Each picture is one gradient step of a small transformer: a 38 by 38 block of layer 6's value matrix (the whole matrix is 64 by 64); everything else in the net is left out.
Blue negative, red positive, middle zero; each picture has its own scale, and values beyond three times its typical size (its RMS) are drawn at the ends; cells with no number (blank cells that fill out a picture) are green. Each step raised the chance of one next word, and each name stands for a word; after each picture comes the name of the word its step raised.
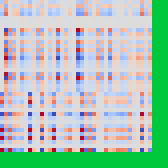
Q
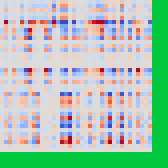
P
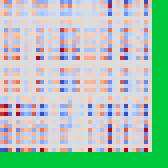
Q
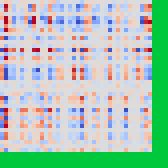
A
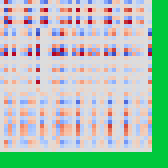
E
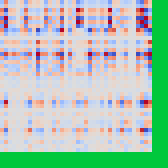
E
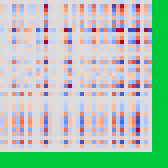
E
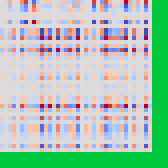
A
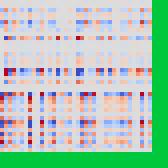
P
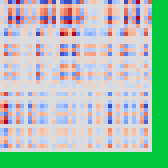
E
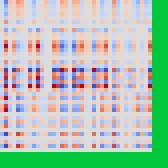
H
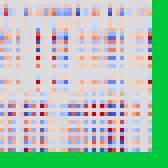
Q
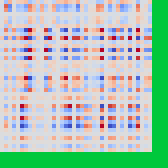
A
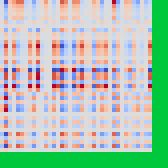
H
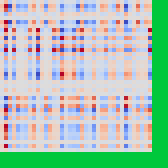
A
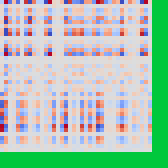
E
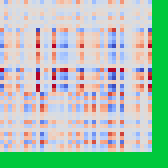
H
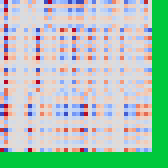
Q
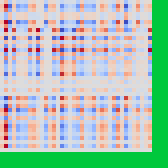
A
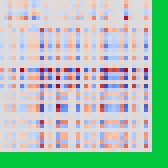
H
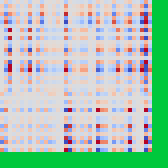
A
